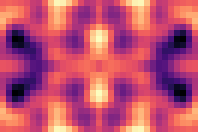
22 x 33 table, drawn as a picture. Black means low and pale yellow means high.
No lone cell stands out from its neighbours. Its left and right halves mirror each other, and so do its top and bottom. No row or column stands out.
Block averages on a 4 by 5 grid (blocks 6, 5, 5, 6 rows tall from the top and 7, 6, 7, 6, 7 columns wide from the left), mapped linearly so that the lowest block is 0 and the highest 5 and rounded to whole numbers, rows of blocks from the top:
4 5 3 5 4 | 0 3 5 3 0 | 0 3 5 3 0 | 4 5 3 5 4
